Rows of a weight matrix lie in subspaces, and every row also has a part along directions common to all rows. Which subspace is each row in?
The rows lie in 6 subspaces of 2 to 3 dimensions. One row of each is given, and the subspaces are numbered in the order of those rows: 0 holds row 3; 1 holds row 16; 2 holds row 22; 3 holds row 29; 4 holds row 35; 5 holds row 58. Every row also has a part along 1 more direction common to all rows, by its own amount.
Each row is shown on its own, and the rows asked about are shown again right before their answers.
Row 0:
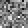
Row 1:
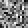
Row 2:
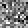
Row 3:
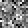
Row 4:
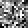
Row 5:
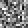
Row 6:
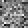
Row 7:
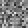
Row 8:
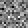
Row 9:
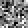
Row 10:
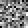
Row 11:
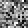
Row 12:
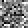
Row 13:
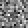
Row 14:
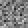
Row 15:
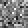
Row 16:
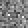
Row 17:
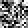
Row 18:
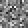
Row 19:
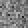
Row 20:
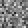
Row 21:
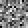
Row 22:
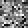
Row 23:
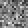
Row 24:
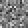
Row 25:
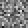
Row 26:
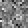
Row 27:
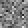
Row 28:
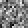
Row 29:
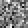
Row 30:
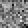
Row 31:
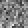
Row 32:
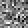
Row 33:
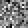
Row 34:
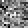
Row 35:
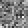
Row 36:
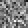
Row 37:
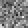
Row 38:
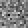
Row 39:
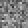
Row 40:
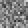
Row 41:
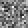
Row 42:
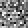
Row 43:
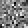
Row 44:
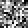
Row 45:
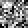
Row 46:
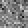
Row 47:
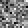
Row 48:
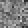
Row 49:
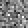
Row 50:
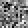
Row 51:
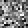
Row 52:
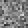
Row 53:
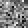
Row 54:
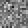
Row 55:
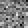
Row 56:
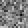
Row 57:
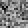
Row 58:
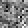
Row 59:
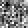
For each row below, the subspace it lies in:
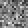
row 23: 0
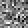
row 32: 5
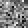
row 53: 1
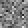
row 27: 3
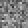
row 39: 0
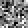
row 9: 0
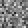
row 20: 3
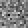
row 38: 1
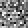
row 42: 1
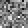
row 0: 3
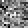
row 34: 2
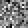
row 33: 3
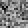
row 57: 2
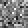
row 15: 0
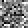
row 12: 2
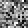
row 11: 1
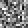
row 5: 2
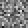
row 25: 1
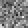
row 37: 5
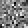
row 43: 5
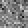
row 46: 0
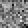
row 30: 5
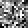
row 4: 4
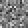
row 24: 4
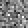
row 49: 1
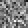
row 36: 5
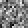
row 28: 4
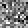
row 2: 5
